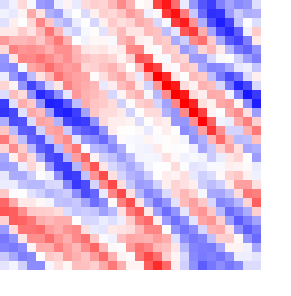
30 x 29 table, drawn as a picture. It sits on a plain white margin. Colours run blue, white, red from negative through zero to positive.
The grain runs diagonally down to the right. The histogram is bell-shaped. There are no lone odd cells. There is no overall slope. The top middle is the ninth with the highest average. The halves do not mirror each other.
